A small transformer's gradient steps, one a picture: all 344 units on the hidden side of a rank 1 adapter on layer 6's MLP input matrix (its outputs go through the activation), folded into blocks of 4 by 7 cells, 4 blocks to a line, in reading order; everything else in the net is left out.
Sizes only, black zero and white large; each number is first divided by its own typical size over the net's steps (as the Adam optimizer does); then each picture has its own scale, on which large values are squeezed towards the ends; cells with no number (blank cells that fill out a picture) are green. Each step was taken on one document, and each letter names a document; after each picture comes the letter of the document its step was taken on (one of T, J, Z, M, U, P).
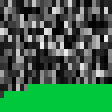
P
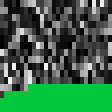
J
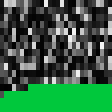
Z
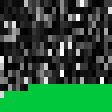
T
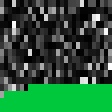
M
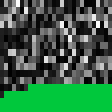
Z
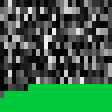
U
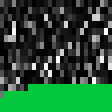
M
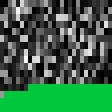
Z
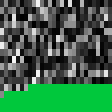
P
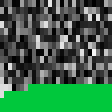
J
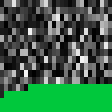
Z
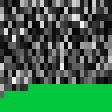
J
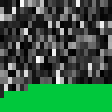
J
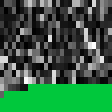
J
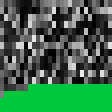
P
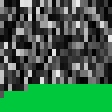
J
